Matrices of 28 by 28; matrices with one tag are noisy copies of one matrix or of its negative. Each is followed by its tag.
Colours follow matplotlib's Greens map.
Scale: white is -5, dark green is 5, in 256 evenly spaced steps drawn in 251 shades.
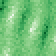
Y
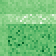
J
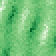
Y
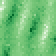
Y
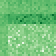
J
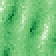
Y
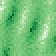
Y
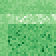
J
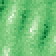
Y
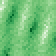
Y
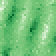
Y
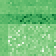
J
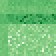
J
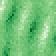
Y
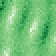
Y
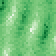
Y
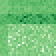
J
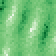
Y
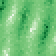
Y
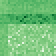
J
